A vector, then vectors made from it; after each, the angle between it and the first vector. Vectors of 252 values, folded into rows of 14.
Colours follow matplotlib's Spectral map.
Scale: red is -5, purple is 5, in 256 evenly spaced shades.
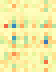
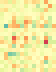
nearly opposite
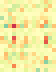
nearly opposite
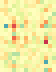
nearly opposite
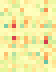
nearly opposite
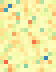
orthogonal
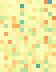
partly opposed
